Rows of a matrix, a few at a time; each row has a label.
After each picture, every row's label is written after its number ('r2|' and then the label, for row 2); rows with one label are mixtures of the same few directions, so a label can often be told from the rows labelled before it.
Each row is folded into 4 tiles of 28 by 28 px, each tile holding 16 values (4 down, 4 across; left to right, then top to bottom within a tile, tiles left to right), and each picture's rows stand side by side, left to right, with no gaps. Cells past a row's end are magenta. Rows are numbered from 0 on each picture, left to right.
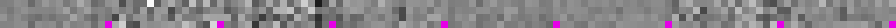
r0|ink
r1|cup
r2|ink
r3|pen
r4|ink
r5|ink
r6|ink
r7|cup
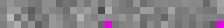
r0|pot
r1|ink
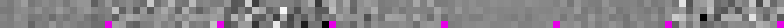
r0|ink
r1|cup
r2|ink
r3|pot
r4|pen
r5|pot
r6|pot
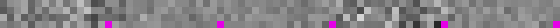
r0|ink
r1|pot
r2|ink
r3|ink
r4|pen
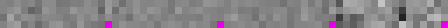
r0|pot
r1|cup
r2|pot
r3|pen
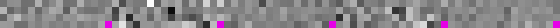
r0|cup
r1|cup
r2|cup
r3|pen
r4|ink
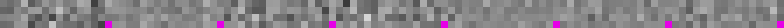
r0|ink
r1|ink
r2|pot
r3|pot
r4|cup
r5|pot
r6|pot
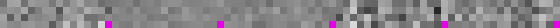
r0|ink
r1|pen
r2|pen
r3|pot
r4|ink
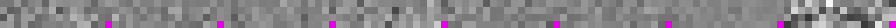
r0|pen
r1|pen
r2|pot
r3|ink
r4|cup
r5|cup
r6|pen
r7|pen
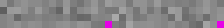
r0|cup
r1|pen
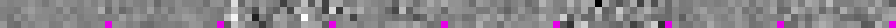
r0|pot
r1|pen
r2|pot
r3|cup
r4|ink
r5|cup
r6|pot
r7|pen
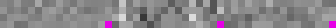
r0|cup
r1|pot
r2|pen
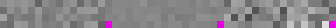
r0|cup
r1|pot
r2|ink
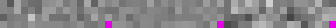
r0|pot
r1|cup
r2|pen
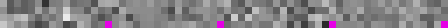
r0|pen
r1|cup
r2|ink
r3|ink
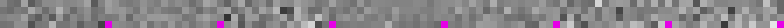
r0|ink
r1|ink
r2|pen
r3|ink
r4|pen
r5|cup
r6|ink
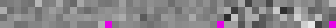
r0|cup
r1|pot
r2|pen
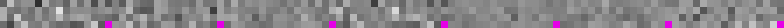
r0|cup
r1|pot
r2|pot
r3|cup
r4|pen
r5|pen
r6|ink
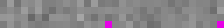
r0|pot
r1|pot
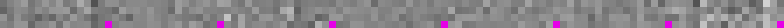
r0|ink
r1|cup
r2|pen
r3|cup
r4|cup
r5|pot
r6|ink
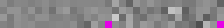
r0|pen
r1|pen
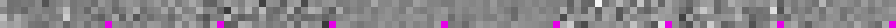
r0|pen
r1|ink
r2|cup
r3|cup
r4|pen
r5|cup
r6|pot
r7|cup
